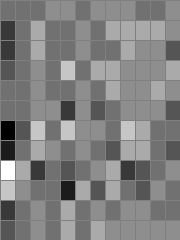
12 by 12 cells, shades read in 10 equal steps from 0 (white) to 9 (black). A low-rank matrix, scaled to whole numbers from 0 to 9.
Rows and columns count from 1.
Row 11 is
7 5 4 5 3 5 4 5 4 4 5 5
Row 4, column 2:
5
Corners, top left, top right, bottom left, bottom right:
5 4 6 4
